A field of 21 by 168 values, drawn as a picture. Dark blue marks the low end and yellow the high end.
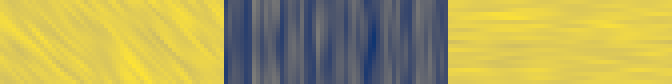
The table splits into one row of 3 panels. Panel 1,1: very high, slanting down to the right, faint in contrast. Panel 1,2: low, streaked downward. Panel 1,3: very high, streaked across, faint in contrast.
